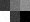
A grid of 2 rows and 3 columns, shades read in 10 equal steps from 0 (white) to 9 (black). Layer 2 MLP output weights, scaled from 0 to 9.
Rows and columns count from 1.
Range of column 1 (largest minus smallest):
7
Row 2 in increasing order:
0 7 9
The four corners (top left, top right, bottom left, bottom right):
7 4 0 9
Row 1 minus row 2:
7 -2 -5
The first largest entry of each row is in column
1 3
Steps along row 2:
up up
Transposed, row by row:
7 0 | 5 7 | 4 9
